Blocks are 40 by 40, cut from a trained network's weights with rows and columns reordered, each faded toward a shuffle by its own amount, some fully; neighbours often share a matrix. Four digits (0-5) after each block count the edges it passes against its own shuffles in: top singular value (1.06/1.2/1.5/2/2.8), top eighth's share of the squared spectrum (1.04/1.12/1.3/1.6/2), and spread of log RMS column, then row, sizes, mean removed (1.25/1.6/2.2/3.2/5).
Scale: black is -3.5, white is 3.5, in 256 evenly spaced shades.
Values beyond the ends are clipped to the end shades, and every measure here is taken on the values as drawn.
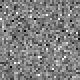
0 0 0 0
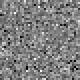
0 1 0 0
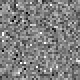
0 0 0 0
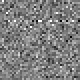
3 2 0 1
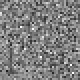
0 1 0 0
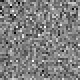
2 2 0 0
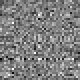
4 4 1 2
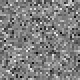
1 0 0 0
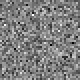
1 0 0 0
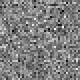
3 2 0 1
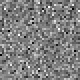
0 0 0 0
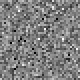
0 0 0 0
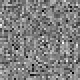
2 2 0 0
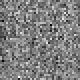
2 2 0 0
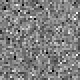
0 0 0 0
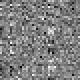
3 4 2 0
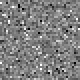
1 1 0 0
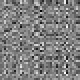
4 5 3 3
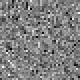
2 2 0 0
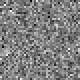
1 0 0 0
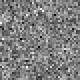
1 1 0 0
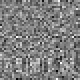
4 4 1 2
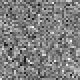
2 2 0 0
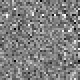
3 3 2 1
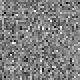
2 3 1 1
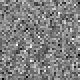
1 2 0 0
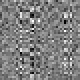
4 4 3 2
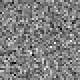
1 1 0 0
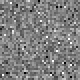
0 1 0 0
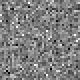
1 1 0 0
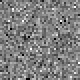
0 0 0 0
